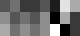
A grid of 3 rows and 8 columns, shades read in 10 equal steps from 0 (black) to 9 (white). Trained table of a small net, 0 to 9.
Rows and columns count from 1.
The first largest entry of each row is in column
7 7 6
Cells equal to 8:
1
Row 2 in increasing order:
0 2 3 3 4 5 5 6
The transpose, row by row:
3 5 6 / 4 3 4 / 2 4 5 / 2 3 4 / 3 5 5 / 1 0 9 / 8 6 0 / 6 2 2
